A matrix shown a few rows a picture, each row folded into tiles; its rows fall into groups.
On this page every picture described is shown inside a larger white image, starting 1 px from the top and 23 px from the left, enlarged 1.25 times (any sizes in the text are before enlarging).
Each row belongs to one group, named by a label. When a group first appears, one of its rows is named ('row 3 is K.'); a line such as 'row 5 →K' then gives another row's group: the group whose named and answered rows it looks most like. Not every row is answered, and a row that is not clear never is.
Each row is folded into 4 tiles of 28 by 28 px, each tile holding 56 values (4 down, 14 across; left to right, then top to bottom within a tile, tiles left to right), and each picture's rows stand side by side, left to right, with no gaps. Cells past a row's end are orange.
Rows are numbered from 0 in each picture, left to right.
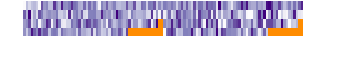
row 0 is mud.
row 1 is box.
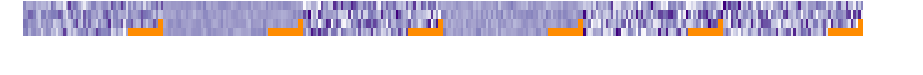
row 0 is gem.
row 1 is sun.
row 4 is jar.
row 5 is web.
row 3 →jar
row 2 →mud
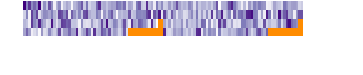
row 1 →jar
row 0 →web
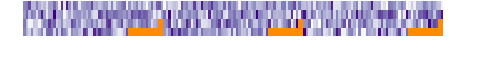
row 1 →mud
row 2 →jar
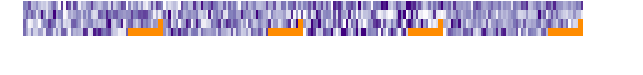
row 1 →mud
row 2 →box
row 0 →gem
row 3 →box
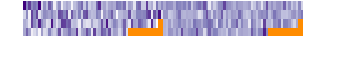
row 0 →web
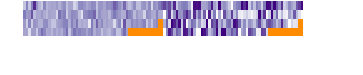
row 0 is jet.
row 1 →box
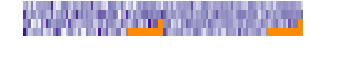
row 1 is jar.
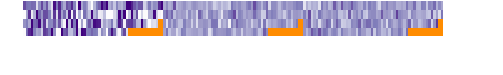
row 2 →mud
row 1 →jet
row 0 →box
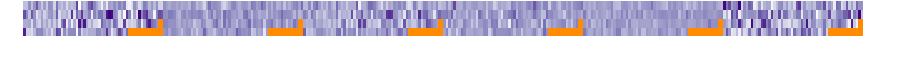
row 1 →gem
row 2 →jar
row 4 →jar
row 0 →jar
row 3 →jet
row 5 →web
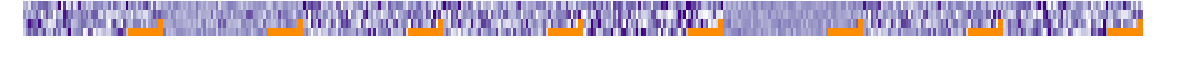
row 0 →sun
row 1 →jar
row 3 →web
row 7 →sun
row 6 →web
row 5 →mud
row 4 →box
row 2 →web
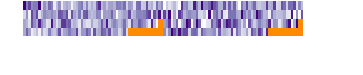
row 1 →mud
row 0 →web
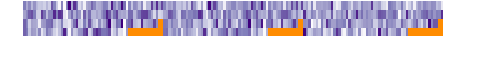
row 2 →jar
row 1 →gem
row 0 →gem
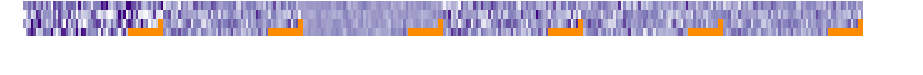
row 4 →sun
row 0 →box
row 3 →mud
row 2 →sun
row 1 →mud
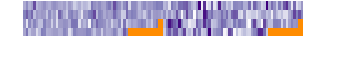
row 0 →jet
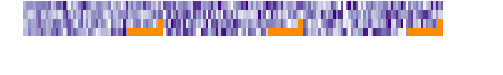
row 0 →sun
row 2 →gem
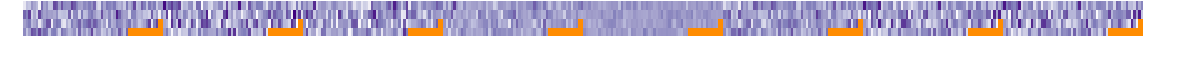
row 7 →web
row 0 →mud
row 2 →jet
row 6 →web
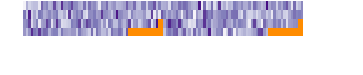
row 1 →sun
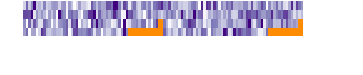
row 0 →jet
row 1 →gem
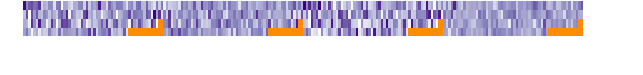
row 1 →mud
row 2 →web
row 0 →web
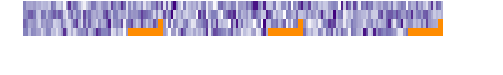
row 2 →gem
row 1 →jet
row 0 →gem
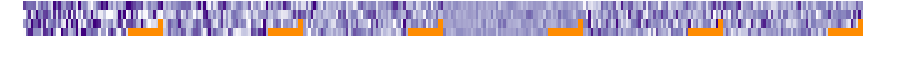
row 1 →sun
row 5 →web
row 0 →box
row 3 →jar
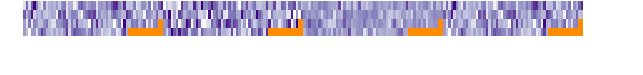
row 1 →mud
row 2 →sun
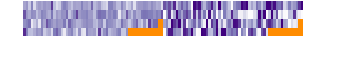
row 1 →box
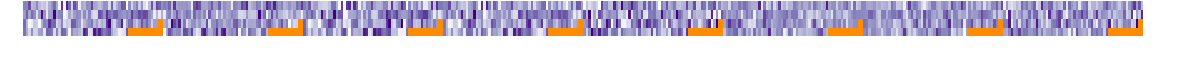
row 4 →mud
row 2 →gem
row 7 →mud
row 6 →gem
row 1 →box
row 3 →gem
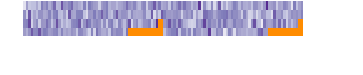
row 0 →mud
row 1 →sun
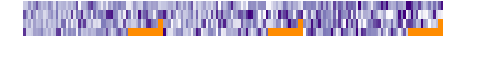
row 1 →jar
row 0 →jar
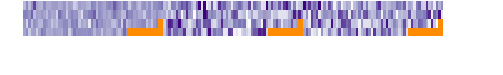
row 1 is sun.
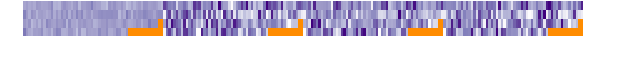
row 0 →jar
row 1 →box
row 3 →box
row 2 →box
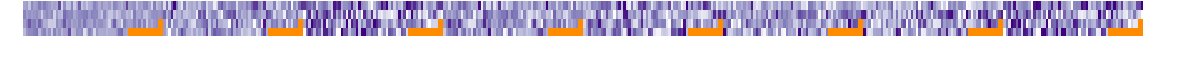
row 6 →jar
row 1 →jet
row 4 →sun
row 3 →sun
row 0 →sun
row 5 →jar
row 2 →box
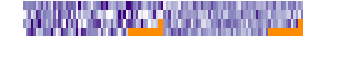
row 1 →mud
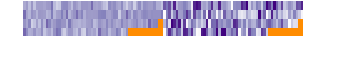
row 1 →box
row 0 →jar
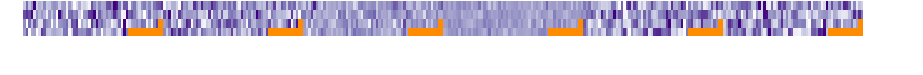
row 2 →jet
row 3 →sun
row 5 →sun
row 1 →mud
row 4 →gem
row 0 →jet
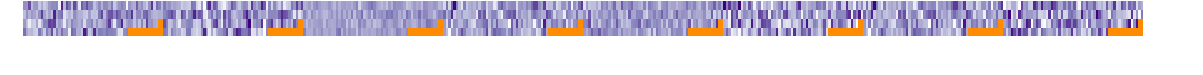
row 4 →mud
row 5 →web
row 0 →gem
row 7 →mud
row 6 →jet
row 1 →gem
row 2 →jar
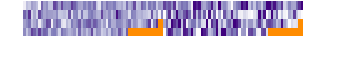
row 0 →mud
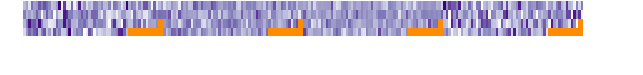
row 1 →mud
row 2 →jar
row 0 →sun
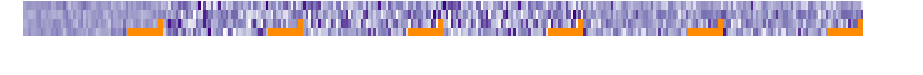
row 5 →jar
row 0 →sun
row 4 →jar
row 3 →web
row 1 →sun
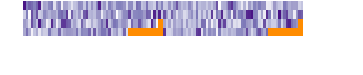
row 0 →web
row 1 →jar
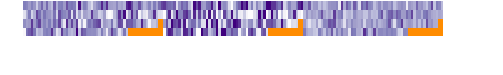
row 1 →box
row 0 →box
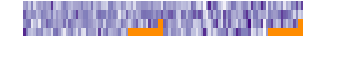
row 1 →gem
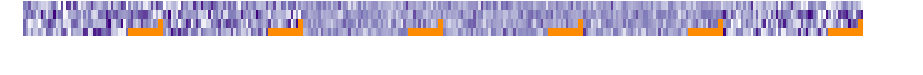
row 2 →sun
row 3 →gem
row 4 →jar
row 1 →mud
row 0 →gem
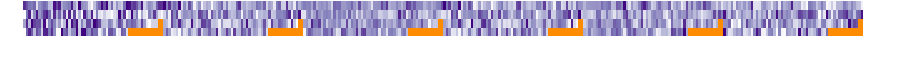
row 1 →web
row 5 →jar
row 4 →sun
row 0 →box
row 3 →web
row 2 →box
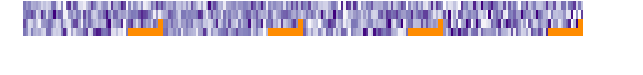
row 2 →gem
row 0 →gem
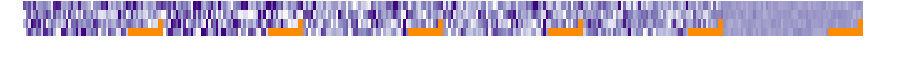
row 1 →box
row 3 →jet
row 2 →jet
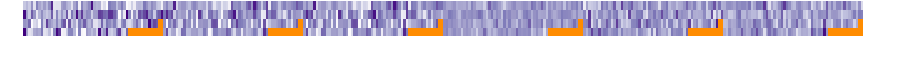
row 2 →jet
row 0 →jar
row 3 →gem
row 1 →jet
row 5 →sun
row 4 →mud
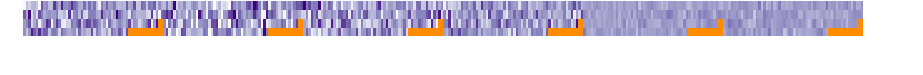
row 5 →sun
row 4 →jar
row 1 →jet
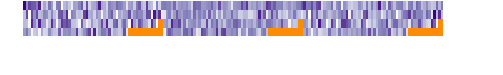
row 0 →web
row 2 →web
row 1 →box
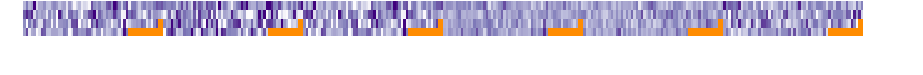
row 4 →jar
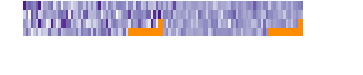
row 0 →web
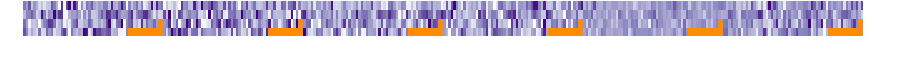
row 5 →gem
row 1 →mud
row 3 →jet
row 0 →gem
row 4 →jet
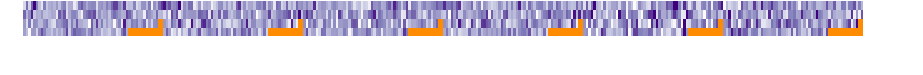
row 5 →mud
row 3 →web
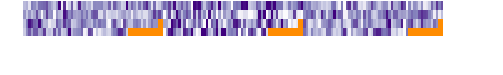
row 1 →box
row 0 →sun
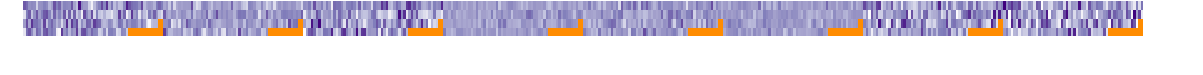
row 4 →gem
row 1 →jar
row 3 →jar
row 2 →box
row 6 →web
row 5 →sun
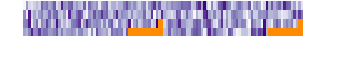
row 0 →mud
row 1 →sun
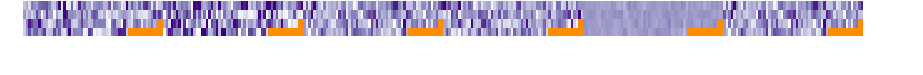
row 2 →jet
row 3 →web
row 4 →gem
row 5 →jet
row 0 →sun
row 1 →box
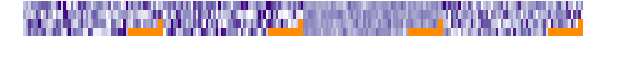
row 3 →web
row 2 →gem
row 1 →box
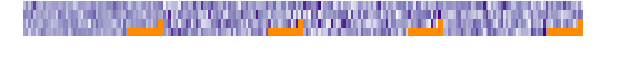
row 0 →jet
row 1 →mud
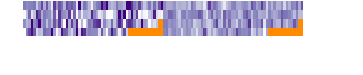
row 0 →box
